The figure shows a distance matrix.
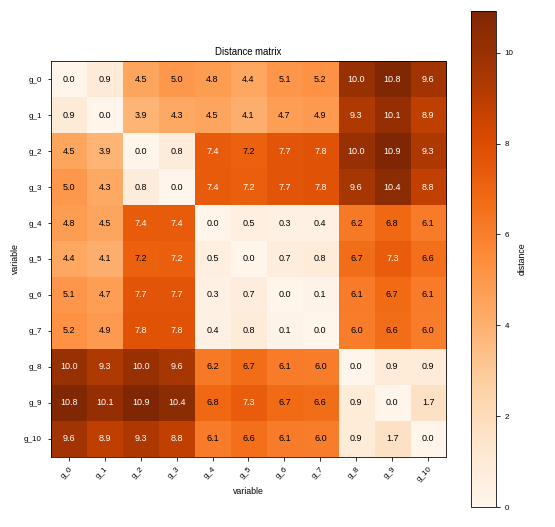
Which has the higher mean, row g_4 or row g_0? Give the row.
g_0
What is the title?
Distance matrix
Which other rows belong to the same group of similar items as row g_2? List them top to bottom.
g_3
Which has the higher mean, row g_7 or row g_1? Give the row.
g_1
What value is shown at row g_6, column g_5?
0.7
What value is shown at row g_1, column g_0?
0.9
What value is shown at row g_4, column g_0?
4.8
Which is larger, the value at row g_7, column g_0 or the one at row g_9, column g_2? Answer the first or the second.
the second
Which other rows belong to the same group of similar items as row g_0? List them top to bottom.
g_1
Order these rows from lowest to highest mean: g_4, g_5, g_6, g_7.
g_4, g_6, g_5, g_7
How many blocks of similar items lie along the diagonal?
4
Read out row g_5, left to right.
4.4 4.1 7.2 7.2 0.5 0.0 0.7 0.8 6.7 7.3 6.6
